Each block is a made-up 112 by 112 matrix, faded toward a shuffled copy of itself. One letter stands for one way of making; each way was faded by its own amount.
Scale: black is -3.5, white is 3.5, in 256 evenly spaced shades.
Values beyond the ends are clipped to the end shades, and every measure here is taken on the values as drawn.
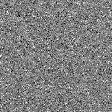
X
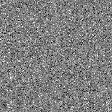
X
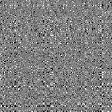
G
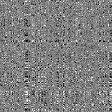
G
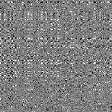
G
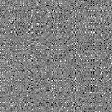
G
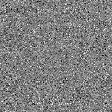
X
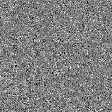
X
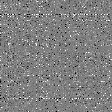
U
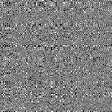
G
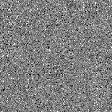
X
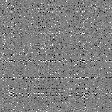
U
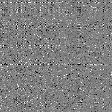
U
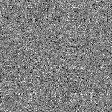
X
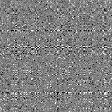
G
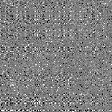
G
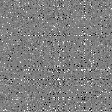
U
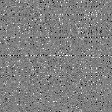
U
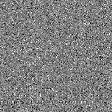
X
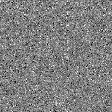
X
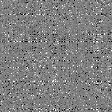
U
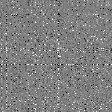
U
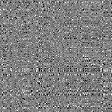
G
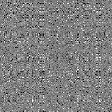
G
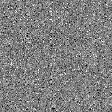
X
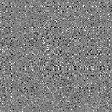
G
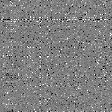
U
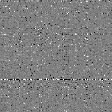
U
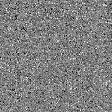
X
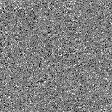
X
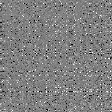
U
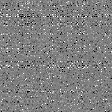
U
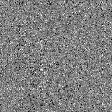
X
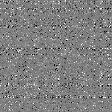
U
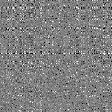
G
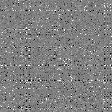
U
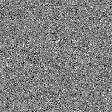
X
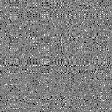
G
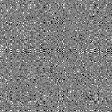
G
